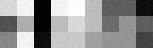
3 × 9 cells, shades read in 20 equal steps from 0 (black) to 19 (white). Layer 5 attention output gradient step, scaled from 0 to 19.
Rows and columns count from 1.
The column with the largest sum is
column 5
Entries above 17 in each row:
3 0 1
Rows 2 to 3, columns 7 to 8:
8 11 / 11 11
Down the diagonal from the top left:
16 13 1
